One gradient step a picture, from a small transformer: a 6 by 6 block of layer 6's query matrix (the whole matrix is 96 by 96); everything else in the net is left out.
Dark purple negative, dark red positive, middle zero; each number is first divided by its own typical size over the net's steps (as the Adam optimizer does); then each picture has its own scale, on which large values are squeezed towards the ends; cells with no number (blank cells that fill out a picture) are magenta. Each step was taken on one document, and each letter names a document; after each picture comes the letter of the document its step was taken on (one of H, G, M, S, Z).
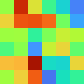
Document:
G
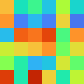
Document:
G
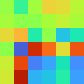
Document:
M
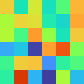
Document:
G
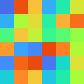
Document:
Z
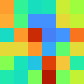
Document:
G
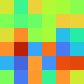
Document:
M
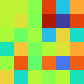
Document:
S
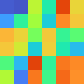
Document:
Z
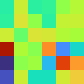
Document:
Z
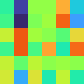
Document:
S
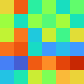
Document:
M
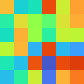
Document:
Z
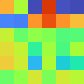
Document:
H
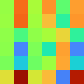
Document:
S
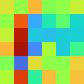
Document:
M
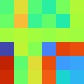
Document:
Z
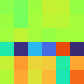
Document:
S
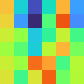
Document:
G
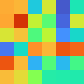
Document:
H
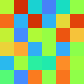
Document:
G
